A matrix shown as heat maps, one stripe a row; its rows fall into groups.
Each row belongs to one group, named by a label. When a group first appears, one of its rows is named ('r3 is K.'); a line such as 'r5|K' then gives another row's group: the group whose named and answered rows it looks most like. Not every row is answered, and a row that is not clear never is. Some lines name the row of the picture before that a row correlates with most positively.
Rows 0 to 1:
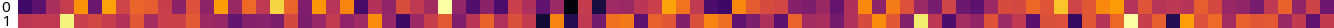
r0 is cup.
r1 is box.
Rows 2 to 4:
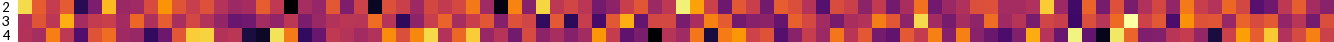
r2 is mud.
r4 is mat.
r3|box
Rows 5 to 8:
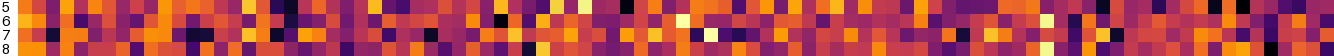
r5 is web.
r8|mud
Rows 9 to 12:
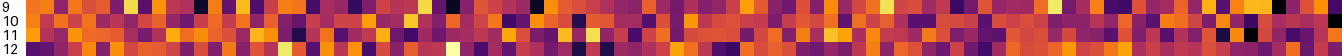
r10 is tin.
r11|web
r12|cup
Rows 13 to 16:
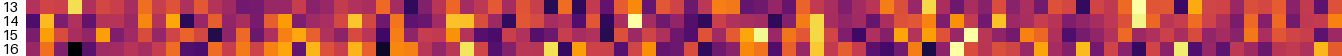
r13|box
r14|box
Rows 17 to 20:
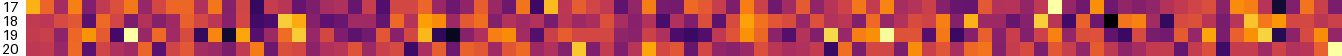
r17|mud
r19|mud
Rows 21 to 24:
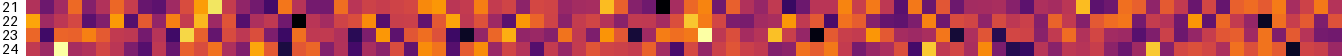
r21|mat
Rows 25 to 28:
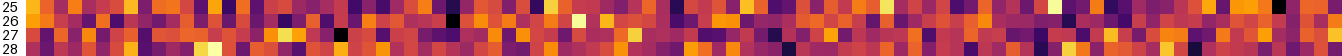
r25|mud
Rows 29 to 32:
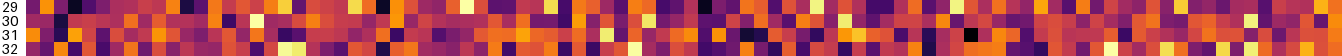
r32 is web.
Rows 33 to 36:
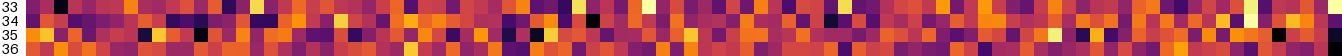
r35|mud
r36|tin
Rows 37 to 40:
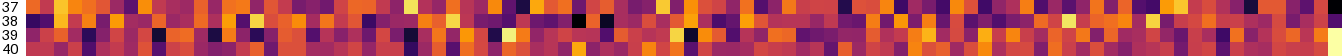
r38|cup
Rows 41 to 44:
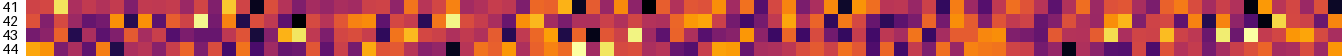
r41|tin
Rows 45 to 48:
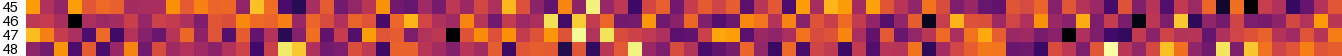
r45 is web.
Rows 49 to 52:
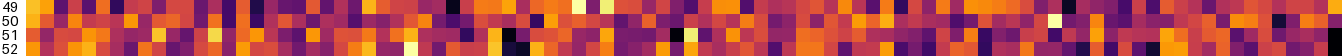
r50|mud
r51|tin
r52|tin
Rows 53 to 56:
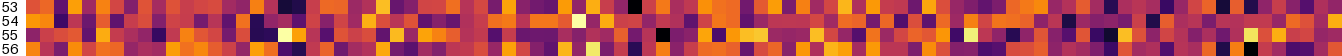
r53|web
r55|mat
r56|web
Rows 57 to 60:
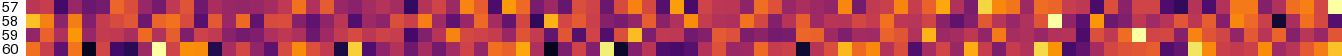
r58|mud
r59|box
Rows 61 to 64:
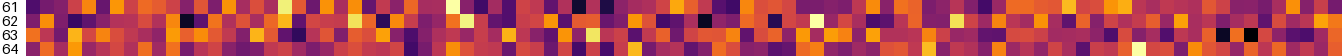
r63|web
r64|box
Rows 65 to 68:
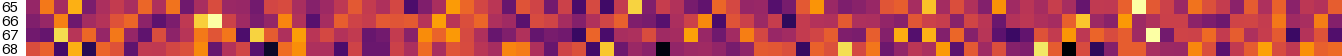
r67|cup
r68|mat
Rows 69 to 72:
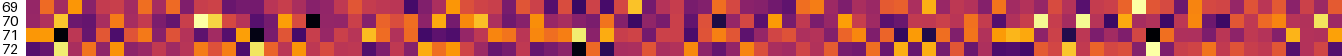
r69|box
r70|mat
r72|cup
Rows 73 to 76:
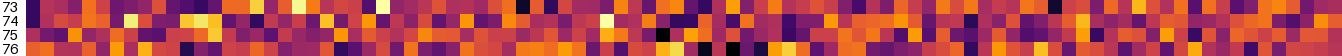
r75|mat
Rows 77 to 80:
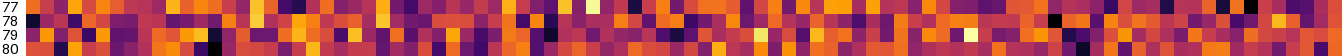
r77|web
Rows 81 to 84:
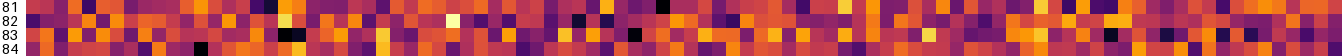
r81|mat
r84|mud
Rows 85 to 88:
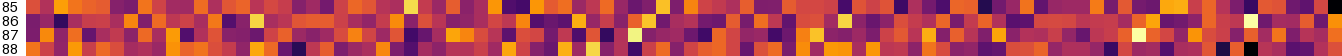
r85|tin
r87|box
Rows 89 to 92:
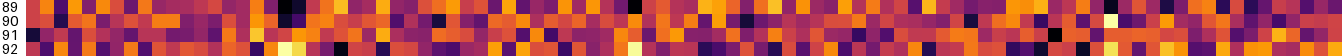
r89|web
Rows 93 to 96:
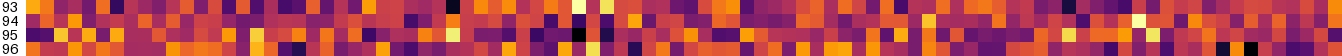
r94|box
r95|cup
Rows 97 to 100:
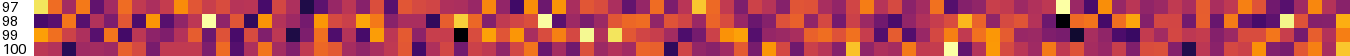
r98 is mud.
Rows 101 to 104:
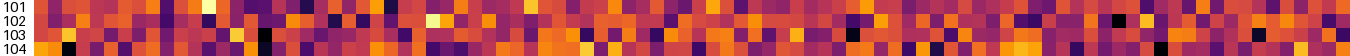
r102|mat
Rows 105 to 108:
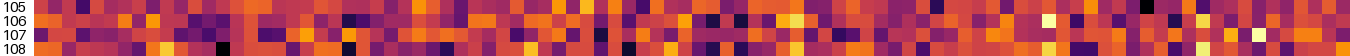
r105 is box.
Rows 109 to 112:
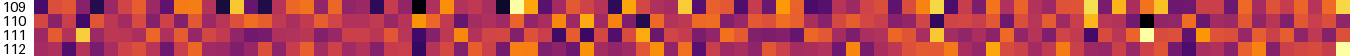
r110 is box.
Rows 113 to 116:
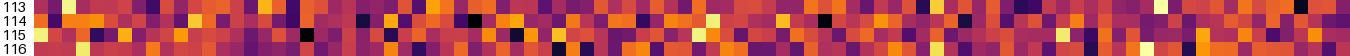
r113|cup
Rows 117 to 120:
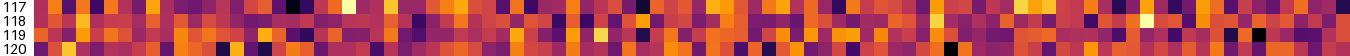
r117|web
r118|box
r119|web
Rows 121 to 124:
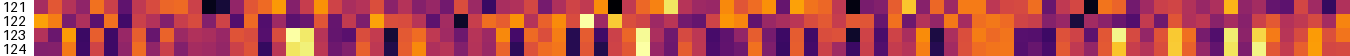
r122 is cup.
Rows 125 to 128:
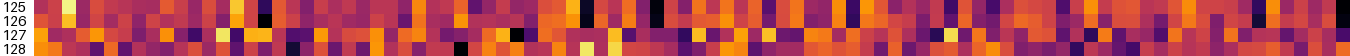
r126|tin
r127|tin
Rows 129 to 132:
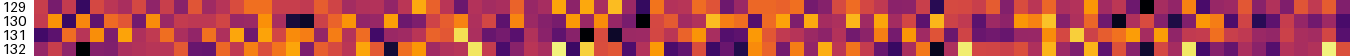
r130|web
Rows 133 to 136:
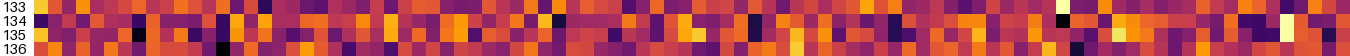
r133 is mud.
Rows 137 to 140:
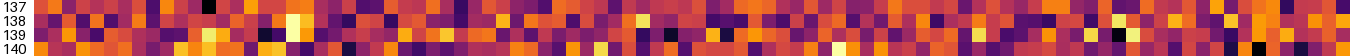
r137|mud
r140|web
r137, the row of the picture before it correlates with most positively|133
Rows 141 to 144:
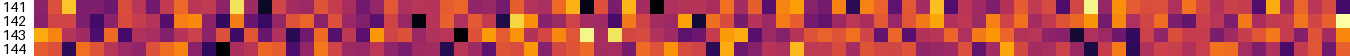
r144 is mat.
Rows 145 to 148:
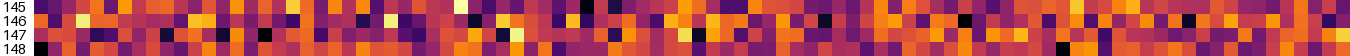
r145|cup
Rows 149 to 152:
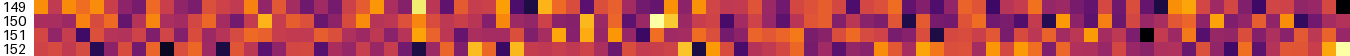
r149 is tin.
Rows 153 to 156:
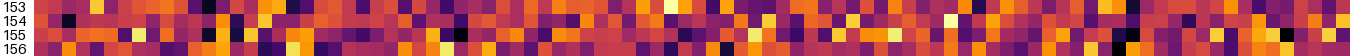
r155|mud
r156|mat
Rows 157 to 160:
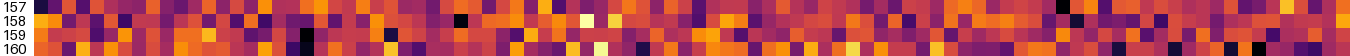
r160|web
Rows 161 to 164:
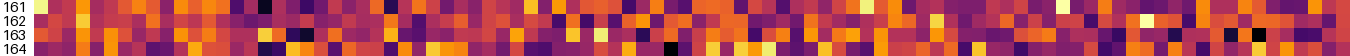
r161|mud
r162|box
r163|web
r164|mat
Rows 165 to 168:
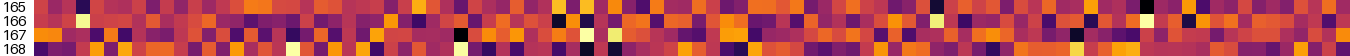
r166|box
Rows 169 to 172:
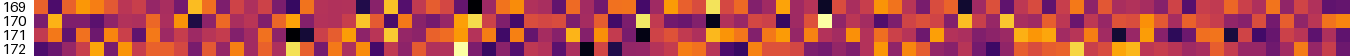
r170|box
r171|web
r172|cup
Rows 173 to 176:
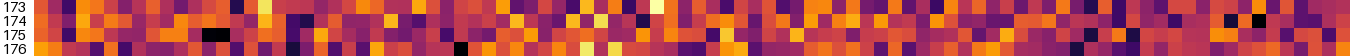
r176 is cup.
